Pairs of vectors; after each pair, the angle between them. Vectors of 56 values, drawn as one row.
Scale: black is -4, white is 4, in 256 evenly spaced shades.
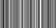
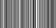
orthogonal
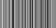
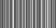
nearly opposite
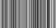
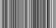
nearly parallel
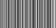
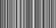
partly opposed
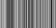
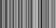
orthogonal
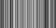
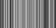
nearly parallel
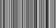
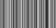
nearly parallel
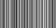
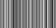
partly aligned
